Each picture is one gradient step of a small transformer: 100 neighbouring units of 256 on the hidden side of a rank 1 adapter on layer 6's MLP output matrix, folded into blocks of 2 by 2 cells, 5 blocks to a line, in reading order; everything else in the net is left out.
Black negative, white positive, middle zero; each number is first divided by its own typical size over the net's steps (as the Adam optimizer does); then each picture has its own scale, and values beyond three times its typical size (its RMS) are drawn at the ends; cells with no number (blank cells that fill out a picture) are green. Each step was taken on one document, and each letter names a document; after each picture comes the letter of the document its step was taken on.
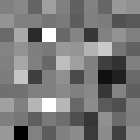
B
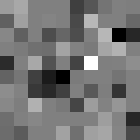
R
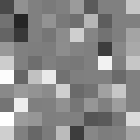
R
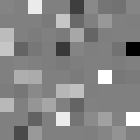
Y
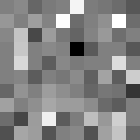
B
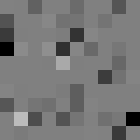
Y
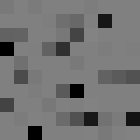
Y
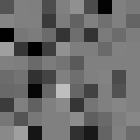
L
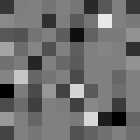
L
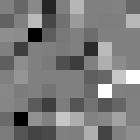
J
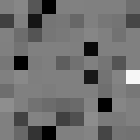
J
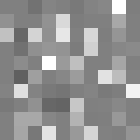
B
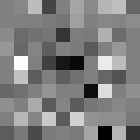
B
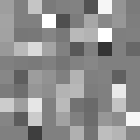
L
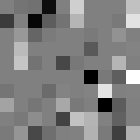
J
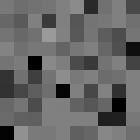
R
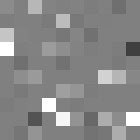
Y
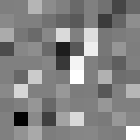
B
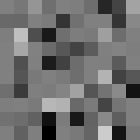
B
